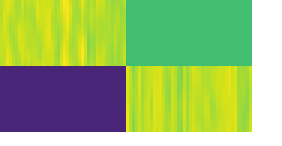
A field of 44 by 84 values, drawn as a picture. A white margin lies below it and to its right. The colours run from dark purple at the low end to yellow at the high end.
It is made of 2 by 2 panels. Panel 1,1: very high, streaked downward, faint in contrast. Panel 1,2: high, flat. Panel 2,1: very low, flat. Panel 2,2: very high, streaked downward, faint in contrast.
